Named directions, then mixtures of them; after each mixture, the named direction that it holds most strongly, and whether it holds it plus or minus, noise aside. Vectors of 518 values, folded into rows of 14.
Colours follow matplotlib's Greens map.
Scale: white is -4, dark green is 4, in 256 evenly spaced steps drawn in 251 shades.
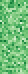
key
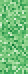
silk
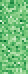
key, plus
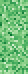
silk, minus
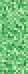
silk, plus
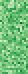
key, minus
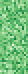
silk, minus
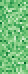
key, plus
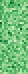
key, plus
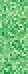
silk, plus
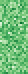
silk, plus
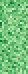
key, plus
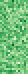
key, plus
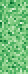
key, plus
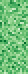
key, plus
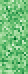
key, minus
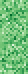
silk, minus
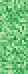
key, minus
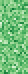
silk, plus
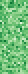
key, plus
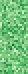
silk, plus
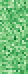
key, minus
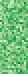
key, minus
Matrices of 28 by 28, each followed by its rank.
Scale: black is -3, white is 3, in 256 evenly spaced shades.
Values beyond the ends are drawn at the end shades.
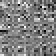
five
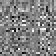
five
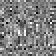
five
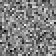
full rank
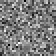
full rank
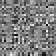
five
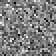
full rank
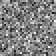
full rank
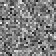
full rank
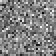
full rank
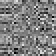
five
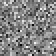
full rank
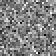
full rank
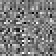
five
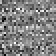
five
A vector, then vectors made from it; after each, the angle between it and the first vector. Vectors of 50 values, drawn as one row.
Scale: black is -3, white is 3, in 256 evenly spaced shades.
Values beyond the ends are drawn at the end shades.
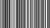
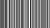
partly aligned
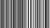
orthogonal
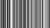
partly aligned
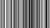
partly opposed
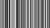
nearly parallel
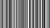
orthogonal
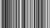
partly aligned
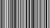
nearly opposite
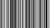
nearly opposite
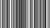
partly aligned
